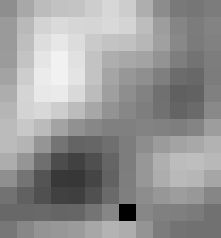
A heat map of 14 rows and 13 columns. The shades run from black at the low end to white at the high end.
Histogram: bell-shaped. Average level on the scale: 60%. Lone odd cells: 1, lower than its neighbours. Roughest part: bottom middle.
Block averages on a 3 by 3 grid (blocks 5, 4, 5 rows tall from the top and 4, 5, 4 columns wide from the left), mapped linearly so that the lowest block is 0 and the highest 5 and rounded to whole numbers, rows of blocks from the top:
5 5 1 / 5 2 1 / 0 0 2
